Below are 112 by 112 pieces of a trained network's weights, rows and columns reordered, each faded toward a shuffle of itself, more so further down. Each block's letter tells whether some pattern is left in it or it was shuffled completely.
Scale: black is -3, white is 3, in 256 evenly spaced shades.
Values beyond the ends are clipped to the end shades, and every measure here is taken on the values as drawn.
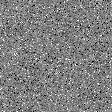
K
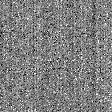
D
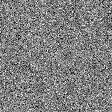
D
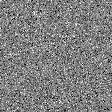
K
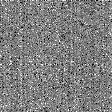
D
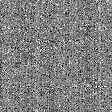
D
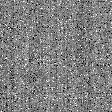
D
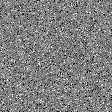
K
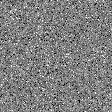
K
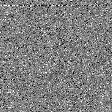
D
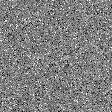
K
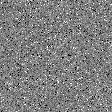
K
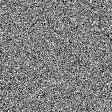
D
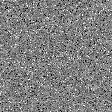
K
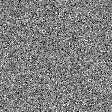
D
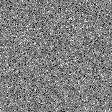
K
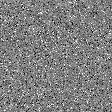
K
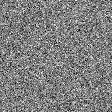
D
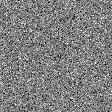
K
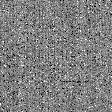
D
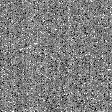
D
